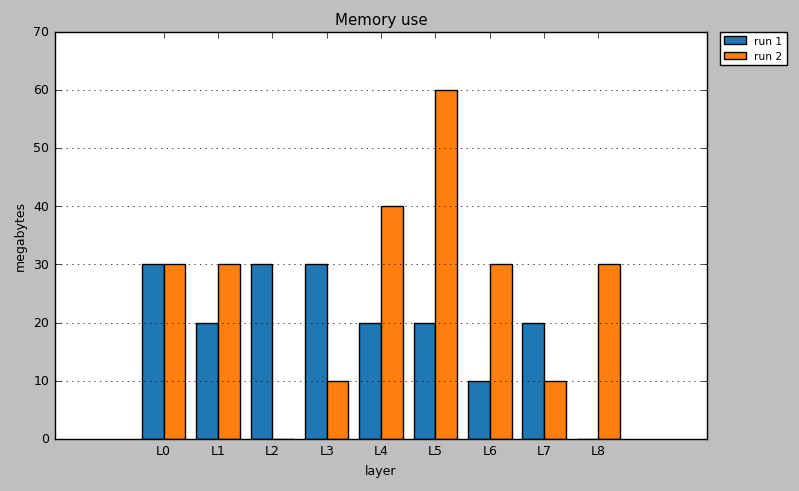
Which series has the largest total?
run 2
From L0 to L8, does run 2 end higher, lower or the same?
the same
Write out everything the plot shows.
Title: Memory use
x-axis: layer, ticks L0 L1 L2 L3 L4 L5 L6 L7 L8
y-axis: megabytes, ticks 0 10 20 30 40 50 60 70
Legend: run 1, run 2
Values:
run 1: 30 20 30 30 20 20 10 20 0
run 2: 30 30 0 10 40 60 30 10 30
